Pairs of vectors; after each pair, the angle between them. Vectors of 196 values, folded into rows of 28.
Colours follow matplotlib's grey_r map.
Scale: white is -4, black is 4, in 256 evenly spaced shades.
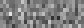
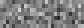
partly aligned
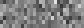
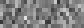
partly aligned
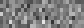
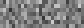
partly opposed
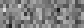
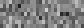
partly opposed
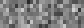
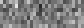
partly opposed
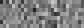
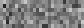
orthogonal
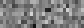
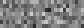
nearly parallel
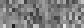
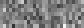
nearly parallel
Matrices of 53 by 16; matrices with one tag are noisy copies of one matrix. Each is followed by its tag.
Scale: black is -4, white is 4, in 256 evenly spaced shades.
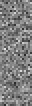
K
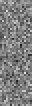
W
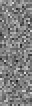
W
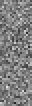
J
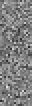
J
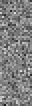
K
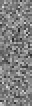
J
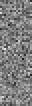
K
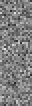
K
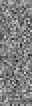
W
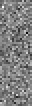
J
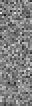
K
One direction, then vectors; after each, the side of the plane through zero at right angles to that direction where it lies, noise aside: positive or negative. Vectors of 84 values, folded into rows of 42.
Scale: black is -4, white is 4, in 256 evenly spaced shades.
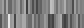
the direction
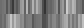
negative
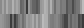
positive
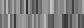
positive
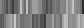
negative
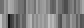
negative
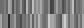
negative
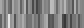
positive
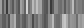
negative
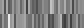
positive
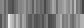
positive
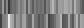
positive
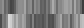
positive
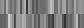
positive
